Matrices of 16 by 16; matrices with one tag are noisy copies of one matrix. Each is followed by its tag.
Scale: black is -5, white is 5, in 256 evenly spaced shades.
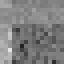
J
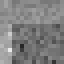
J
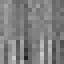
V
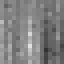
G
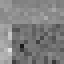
J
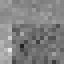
J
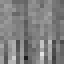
V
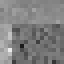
J
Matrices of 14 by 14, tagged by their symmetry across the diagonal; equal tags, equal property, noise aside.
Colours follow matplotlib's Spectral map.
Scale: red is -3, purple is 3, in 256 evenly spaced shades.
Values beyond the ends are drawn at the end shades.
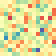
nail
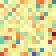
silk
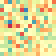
silk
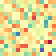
silk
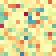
nail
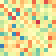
silk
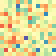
nail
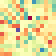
silk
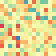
silk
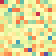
nail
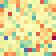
nail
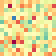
nail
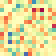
silk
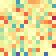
silk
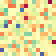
silk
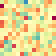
nail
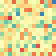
nail
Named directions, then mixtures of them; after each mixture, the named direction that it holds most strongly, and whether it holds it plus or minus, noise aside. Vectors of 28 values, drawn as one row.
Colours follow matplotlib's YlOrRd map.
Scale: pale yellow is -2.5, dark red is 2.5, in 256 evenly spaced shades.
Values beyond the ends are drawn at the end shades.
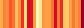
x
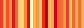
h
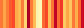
x, plus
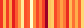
h, plus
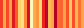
h, plus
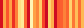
h, plus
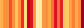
x, plus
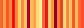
h, plus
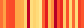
h, plus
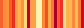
x, plus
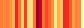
x, minus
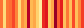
h, plus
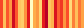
h, plus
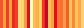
h, plus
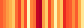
x, minus
